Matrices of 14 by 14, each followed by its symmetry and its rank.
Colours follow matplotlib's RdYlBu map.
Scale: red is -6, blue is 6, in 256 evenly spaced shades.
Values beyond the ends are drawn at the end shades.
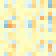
neither, rank two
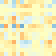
neither, rank two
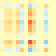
neither, rank one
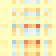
neither, rank one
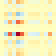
neither, rank one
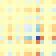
symmetric, rank one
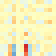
neither, rank two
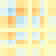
symmetric, rank one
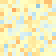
neither, full rank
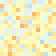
neither, full rank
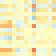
neither, rank two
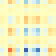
neither, rank one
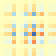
symmetric, rank one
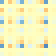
symmetric, rank one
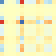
symmetric, rank one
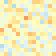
neither, full rank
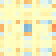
neither, rank two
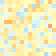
neither, full rank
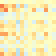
neither, rank two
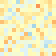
neither, full rank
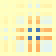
symmetric, rank one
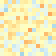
neither, full rank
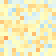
neither, full rank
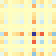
symmetric, rank one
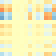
neither, rank one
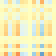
neither, rank one
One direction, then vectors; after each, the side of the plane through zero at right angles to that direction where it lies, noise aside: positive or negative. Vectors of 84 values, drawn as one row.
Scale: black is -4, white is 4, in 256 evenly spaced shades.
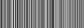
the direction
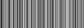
positive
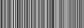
positive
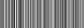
negative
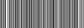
positive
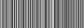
negative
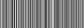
negative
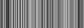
positive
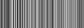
positive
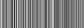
negative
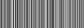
positive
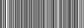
positive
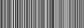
positive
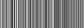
negative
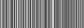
negative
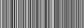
negative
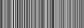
positive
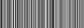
positive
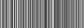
negative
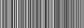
negative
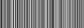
positive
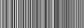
negative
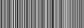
positive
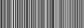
positive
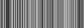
positive
